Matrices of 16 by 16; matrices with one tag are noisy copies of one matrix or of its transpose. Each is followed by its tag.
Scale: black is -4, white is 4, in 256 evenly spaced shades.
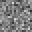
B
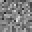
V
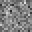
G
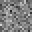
G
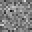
G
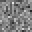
B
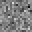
B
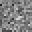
V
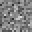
V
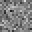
G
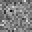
G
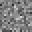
V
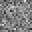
G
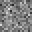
G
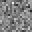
B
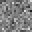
B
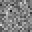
G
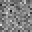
G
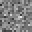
V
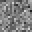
B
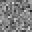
B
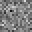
G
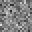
G
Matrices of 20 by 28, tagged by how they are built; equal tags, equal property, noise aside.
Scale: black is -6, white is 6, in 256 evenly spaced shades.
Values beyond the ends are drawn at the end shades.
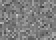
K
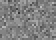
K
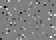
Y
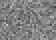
K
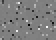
Y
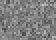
K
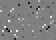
Y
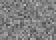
K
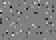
Y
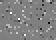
Y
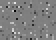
Y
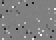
Y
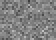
K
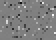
Y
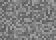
K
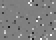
Y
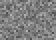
K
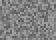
K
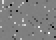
Y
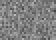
K
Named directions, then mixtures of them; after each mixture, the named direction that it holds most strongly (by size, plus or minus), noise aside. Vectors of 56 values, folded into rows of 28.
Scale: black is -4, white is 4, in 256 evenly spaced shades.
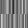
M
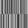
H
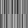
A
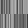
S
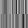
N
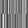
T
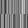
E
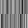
M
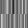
M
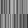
S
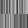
S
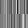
N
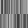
H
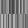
M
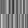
M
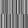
N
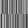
T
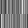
E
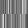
T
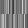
M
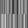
M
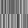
H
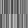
A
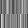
M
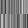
E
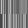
A
